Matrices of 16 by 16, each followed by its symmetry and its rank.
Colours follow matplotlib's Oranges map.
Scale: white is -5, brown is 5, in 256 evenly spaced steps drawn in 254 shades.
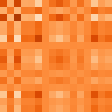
symmetric, rank one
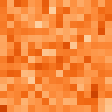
neither, full rank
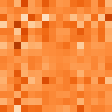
antisymmetric, rank two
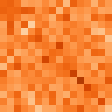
symmetric, full rank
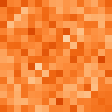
symmetric, full rank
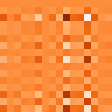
neither, rank one
